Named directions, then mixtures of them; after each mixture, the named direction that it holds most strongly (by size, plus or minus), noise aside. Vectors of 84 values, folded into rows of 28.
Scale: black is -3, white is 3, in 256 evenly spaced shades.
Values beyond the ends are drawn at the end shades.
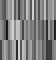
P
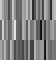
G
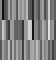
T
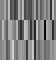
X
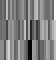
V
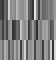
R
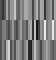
X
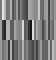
T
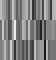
G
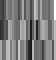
V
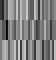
R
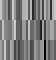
G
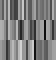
X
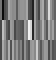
T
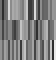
R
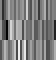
P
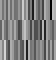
G
